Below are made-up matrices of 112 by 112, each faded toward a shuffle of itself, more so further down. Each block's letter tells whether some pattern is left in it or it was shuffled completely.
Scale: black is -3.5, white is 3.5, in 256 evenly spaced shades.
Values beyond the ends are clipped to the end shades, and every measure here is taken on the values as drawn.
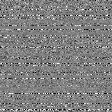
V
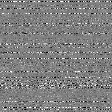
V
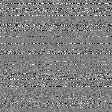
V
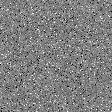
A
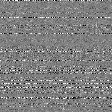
V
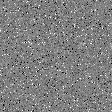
A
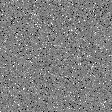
A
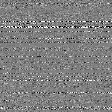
V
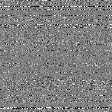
V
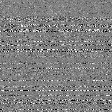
V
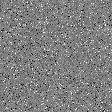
A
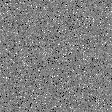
A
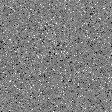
A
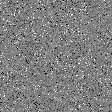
A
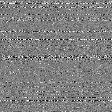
V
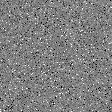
A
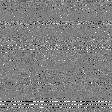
V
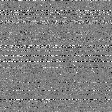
V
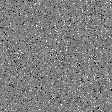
A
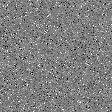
A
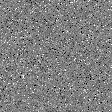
A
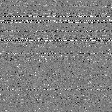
V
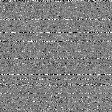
V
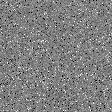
A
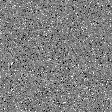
A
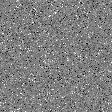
A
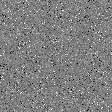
A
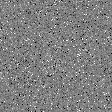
A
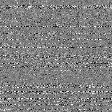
V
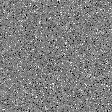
A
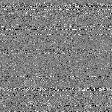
V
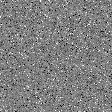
A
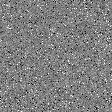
A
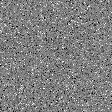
A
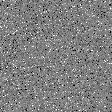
A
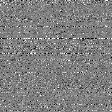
V
